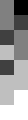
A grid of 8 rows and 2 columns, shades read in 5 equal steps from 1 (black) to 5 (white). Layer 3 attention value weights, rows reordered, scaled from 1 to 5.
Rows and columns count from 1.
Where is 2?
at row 2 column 2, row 3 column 1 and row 5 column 1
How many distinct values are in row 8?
1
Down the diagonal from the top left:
3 2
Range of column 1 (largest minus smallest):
3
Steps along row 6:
same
